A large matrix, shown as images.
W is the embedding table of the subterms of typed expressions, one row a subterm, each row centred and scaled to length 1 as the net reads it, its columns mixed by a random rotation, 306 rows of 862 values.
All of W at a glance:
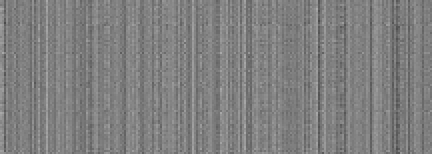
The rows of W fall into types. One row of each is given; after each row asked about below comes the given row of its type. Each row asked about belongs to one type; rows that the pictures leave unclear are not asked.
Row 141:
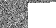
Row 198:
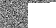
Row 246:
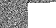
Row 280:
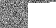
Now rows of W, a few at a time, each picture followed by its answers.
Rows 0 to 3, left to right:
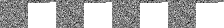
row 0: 280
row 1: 198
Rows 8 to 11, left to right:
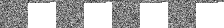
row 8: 246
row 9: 141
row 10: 246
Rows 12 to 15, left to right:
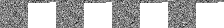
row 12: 280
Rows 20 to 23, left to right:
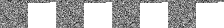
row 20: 246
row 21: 198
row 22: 198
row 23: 141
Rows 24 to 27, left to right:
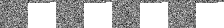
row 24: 246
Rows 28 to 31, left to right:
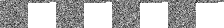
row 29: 141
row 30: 141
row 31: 246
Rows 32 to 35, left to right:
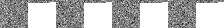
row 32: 280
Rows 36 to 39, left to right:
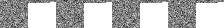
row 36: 141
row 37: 246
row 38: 141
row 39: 198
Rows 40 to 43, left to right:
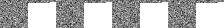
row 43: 198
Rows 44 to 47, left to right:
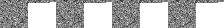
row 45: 246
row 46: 246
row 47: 246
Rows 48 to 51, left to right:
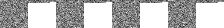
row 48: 141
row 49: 280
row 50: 280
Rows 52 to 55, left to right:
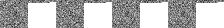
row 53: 198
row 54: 280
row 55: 280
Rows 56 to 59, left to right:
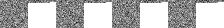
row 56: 141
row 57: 198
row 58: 280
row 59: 280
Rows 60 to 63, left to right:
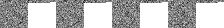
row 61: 246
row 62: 280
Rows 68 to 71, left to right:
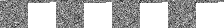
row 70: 246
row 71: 141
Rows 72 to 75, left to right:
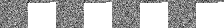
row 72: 246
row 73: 246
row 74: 280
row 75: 141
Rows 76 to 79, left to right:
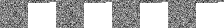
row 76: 280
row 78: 280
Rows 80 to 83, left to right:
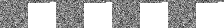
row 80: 141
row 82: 280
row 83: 141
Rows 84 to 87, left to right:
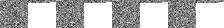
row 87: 246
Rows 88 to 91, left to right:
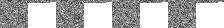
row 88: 246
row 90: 280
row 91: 141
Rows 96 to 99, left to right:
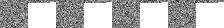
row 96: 141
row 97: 246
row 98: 280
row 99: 246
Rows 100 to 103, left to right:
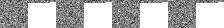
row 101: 280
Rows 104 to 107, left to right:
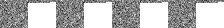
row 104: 141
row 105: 141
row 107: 141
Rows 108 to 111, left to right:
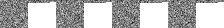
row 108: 141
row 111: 198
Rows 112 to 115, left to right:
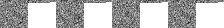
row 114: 280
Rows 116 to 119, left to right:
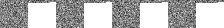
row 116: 280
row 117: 141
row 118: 198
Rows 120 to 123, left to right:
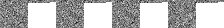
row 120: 198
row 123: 141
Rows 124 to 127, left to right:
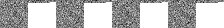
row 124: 280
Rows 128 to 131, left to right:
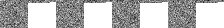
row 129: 280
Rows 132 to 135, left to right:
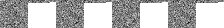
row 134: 141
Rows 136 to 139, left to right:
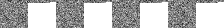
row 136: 246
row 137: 280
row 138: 280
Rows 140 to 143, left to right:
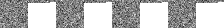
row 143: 141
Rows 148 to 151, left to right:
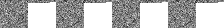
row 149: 246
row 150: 141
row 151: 246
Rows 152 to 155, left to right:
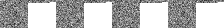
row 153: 141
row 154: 246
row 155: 280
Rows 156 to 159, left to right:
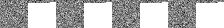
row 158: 141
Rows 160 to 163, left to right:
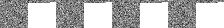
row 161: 280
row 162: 198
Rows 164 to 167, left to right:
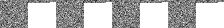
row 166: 198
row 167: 198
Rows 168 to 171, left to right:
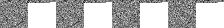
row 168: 246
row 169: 246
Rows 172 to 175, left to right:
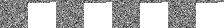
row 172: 141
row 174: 198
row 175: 198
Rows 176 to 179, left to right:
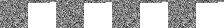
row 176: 141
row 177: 198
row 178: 141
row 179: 141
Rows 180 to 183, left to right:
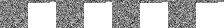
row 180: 141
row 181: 141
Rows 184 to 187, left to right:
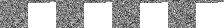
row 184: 141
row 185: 141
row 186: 198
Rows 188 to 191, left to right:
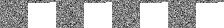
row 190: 141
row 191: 198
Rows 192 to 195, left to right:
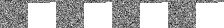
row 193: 141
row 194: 198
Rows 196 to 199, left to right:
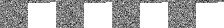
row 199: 280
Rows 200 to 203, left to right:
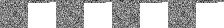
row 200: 280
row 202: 246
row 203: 280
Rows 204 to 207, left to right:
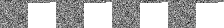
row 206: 280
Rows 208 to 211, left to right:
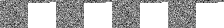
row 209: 280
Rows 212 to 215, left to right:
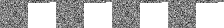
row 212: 280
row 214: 280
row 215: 198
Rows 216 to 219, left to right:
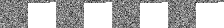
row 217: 280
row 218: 198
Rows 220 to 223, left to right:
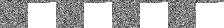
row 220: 246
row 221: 280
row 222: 280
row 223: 246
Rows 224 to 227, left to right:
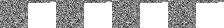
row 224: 141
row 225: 141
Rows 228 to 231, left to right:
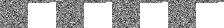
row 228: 198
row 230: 141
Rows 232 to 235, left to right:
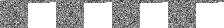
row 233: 280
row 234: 246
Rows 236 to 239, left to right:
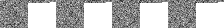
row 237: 280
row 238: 246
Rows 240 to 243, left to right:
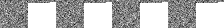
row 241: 198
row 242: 141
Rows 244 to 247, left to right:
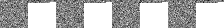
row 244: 280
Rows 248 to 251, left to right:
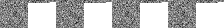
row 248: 280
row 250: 280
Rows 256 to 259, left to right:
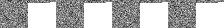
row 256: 246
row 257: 280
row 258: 198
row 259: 198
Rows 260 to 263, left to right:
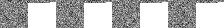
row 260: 246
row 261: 280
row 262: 141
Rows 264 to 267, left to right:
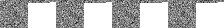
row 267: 280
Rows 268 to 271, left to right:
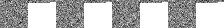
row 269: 141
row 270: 141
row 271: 280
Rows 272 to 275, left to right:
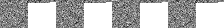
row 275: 246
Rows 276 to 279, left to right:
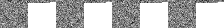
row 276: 246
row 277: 141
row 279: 280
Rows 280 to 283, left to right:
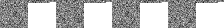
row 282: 280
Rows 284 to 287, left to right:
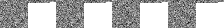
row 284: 141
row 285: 141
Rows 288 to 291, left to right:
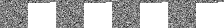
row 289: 198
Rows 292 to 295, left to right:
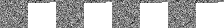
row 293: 141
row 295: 246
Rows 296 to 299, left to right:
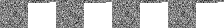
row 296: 280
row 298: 280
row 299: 280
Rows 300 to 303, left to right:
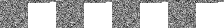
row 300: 141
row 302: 141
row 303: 246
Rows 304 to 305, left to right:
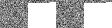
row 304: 280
